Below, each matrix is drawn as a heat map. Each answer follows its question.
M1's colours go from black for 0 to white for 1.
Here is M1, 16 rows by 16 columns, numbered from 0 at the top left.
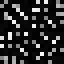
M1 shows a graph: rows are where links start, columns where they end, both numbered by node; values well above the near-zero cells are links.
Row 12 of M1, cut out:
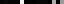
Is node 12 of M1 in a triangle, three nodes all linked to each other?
yes
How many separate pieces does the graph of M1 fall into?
2
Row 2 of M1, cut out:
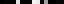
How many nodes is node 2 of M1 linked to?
4
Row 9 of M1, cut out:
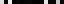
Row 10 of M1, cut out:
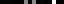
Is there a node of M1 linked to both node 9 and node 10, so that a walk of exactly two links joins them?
no
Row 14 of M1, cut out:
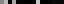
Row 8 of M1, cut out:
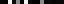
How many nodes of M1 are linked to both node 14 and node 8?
0
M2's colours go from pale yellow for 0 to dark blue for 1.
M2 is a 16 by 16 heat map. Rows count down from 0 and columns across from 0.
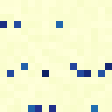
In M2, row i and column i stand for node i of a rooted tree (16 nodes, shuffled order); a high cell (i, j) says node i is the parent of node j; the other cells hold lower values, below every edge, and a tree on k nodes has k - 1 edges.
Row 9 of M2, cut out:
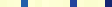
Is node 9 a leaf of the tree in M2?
no
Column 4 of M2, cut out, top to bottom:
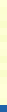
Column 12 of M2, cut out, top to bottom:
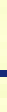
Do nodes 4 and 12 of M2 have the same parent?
no
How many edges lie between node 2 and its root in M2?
2
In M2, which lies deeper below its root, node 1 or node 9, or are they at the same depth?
node 1
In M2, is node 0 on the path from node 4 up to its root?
no
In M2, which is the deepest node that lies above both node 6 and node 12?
10
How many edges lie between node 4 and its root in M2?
2
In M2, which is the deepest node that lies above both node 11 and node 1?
10
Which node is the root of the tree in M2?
9
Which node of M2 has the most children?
10
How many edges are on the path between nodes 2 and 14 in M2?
4
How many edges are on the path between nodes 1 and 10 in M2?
1
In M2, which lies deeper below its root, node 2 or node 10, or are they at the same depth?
node 2
